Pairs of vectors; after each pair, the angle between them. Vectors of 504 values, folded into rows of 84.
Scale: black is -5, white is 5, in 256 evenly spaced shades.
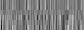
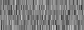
partly aligned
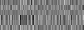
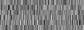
partly opposed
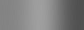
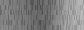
nearly opposite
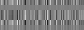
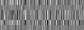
nearly parallel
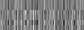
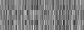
nearly parallel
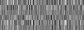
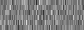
orthogonal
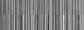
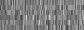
partly aligned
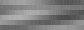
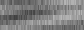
nearly opposite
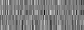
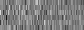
partly aligned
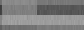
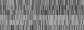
partly aligned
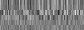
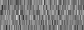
partly aligned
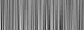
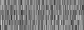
partly opposed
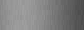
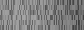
partly aligned
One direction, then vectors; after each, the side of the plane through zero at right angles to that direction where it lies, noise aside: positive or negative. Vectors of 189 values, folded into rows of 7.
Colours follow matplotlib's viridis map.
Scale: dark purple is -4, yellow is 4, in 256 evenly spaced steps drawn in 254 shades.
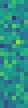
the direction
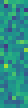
positive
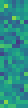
negative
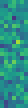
positive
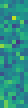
negative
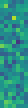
negative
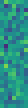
positive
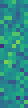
positive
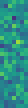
positive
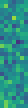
negative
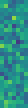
negative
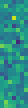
negative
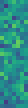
positive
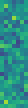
negative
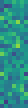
positive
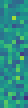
negative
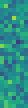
negative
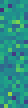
negative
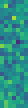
negative
